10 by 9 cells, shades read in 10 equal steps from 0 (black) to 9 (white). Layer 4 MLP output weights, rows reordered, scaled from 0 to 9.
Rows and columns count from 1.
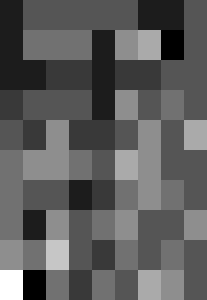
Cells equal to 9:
1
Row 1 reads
1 3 3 3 3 3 1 1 3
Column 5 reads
3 1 1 1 2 3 2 4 2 4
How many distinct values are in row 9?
5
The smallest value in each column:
1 0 2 1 1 2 1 0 3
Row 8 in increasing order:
1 3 3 3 4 4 5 5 5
